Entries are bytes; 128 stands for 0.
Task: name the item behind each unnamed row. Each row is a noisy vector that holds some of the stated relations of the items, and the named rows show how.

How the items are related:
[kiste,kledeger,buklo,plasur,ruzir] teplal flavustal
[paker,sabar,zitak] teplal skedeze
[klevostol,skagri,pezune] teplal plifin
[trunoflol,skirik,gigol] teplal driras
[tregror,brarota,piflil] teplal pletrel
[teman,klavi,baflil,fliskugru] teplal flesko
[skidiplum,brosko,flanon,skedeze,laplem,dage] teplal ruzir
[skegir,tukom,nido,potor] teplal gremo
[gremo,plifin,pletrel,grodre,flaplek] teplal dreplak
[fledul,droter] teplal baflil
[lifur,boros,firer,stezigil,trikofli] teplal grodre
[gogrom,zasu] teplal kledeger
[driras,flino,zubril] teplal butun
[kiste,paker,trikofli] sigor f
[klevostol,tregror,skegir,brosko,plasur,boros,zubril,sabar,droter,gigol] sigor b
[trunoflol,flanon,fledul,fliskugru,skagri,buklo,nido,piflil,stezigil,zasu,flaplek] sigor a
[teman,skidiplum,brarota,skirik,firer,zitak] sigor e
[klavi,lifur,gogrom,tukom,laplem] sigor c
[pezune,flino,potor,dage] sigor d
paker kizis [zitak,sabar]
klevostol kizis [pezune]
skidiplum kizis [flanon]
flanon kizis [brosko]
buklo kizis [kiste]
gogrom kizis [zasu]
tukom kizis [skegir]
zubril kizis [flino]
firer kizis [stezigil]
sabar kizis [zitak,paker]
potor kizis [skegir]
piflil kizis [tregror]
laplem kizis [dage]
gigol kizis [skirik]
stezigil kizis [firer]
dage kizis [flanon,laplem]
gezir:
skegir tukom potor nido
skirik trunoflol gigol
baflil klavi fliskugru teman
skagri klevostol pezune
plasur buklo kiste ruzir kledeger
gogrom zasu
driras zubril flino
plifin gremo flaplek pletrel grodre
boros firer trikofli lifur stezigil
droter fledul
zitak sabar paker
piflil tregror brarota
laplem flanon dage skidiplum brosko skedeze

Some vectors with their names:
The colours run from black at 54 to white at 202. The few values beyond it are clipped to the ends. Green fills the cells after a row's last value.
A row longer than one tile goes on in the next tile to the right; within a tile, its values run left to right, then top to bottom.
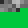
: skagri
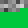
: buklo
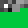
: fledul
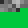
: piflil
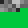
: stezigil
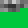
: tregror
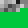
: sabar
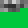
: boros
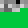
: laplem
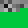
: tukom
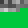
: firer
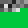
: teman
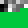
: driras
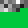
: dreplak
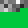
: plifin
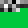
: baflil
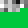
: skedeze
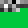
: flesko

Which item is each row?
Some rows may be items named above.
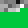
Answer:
skidiplum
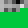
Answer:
dage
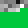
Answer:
skidiplum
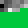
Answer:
skirik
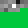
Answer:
kiste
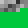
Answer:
plasur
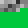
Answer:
plasur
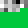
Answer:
ruzir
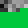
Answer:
trunoflol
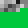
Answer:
sabar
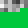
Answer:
flavustal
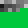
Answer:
zubril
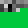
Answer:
droter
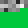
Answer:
flanon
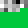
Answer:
ruzir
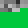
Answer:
gogrom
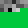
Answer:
klavi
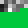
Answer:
butun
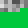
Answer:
kledeger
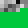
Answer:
brosko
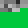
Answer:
gogrom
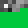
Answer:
fliskugru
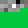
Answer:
paker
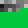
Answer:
zubril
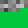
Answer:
zasu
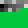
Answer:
gigol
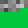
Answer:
zasu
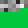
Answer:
flanon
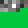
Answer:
trikofli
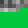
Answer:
brarota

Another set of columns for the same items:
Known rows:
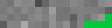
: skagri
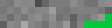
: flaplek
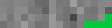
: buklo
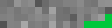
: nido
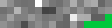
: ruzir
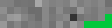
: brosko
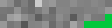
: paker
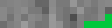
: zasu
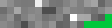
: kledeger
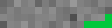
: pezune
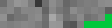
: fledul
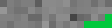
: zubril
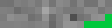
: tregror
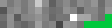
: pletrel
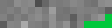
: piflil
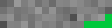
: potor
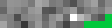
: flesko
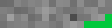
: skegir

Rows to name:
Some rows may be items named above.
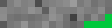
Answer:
flino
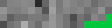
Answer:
trunoflol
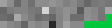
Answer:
trikofli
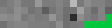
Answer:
dage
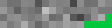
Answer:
brarota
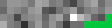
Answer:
baflil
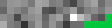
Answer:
baflil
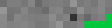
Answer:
gogrom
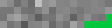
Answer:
kiste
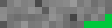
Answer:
flino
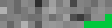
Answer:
skirik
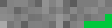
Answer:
droter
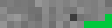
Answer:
plasur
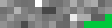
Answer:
ruzir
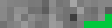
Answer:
flanon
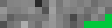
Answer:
trunoflol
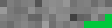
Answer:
gigol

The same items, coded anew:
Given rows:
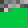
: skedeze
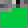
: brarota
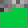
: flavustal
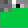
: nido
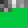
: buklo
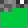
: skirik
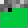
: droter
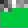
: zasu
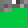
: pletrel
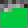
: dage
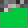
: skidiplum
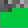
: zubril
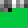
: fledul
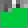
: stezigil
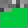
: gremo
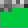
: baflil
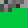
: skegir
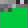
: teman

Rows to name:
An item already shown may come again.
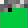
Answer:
droter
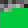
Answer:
dage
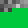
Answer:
plasur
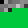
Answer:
laplem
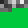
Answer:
trunoflol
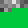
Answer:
kiste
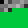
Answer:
laplem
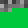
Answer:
flino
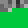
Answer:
firer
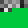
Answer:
paker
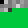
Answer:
gogrom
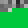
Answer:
firer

